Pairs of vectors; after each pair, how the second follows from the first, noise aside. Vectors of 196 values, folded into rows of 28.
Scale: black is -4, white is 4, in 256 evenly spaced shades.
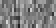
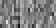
copied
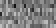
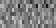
shuffled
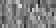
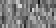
copied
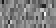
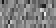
copied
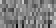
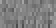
shrunk
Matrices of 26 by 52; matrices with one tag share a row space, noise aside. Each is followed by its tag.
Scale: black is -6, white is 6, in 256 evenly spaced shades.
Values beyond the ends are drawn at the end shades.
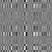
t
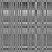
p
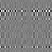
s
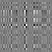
t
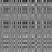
p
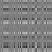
p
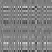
p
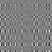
s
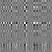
t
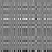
p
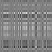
p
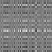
p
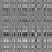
p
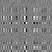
t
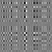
t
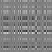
p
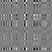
t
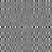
s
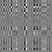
t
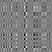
t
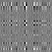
t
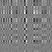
t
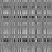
p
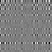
s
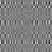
s
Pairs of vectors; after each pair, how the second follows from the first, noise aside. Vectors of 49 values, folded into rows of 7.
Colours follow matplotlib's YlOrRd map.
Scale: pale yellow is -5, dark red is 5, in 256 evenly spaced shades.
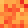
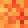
shuffled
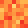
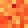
sign-scrambled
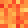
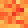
sign-scrambled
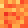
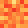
shuffled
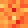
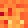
shuffled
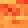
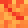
sign-scrambled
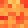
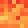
sign-scrambled
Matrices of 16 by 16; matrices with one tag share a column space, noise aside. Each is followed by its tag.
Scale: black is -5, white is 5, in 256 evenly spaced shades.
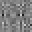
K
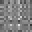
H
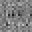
K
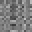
H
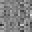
K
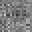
K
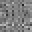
K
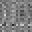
K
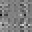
K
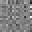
H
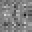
K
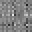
K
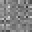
H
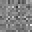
H
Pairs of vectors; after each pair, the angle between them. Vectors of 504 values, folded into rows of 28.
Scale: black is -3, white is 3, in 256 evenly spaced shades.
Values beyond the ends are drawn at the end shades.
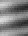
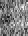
partly opposed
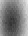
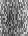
partly aligned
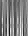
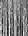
nearly opposite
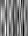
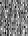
partly opposed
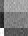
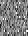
orthogonal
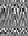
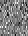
orthogonal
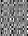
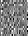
nearly opposite
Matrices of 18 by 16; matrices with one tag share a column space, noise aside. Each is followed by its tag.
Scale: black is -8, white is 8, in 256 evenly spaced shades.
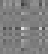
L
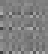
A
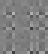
A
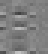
A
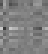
L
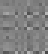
A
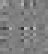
L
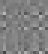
A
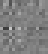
L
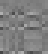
A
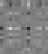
L
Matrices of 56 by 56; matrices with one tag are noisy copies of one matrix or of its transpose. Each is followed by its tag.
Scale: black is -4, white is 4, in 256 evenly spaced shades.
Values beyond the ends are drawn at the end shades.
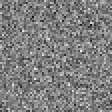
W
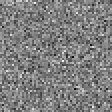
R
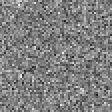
R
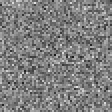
R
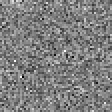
R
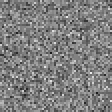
W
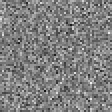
R
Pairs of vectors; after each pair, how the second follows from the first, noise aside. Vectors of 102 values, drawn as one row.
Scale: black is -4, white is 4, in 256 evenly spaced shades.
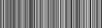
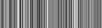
shuffled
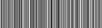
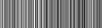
shuffled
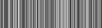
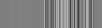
partly zeroed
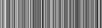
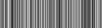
shuffled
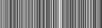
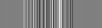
partly zeroed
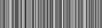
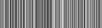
sign-scrambled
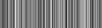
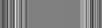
partly zeroed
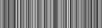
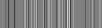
partly zeroed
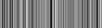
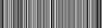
sign-scrambled
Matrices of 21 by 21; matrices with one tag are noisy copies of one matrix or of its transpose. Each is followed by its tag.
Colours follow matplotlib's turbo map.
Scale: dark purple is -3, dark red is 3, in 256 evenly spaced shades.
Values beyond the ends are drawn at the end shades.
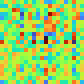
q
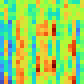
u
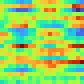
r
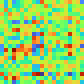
q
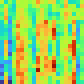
u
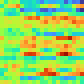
u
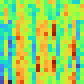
u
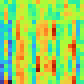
u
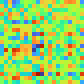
q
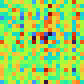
q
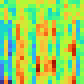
u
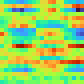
r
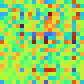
q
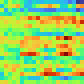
u
